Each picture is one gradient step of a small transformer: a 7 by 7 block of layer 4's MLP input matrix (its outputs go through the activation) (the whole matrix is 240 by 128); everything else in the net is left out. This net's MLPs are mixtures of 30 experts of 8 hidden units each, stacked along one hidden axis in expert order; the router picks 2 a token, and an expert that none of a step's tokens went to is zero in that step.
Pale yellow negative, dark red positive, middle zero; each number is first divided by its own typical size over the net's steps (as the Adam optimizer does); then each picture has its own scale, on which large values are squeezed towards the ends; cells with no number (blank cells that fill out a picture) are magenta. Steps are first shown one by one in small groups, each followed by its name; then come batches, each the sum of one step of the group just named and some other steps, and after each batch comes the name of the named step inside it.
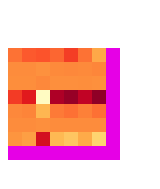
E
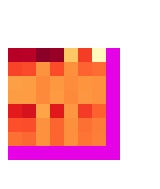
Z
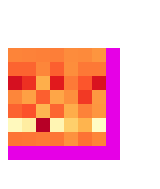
Z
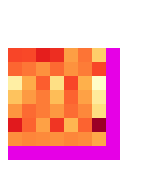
Z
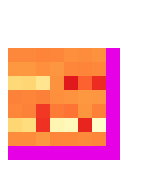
Z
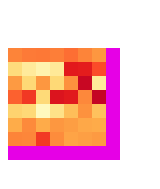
E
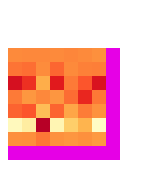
E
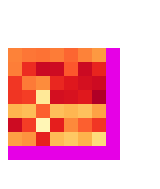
E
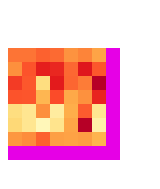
Z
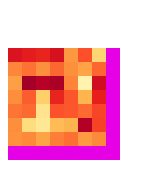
Z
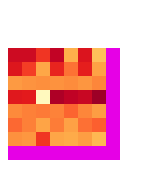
E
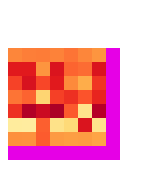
E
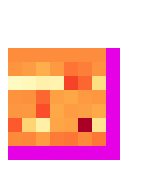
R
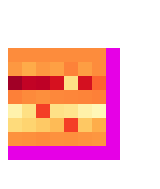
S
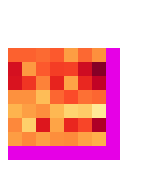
S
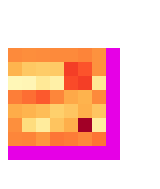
R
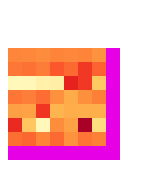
R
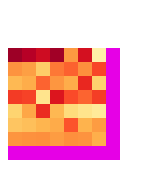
S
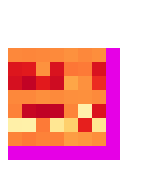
S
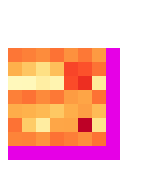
R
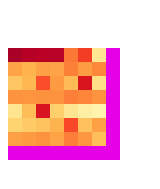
S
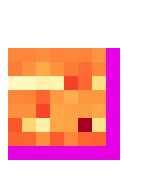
R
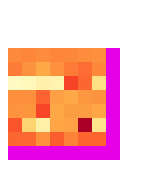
R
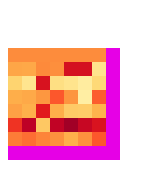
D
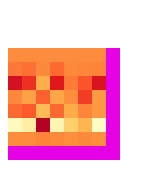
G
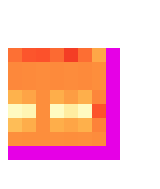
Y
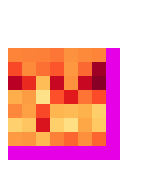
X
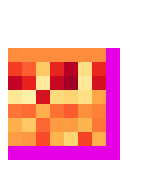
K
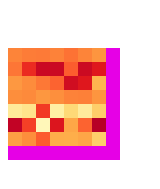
Y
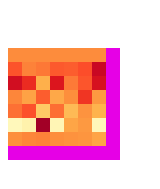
G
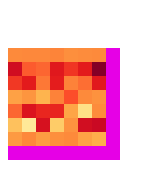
X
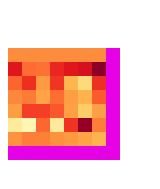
D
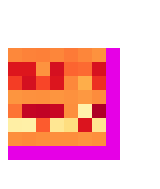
Y
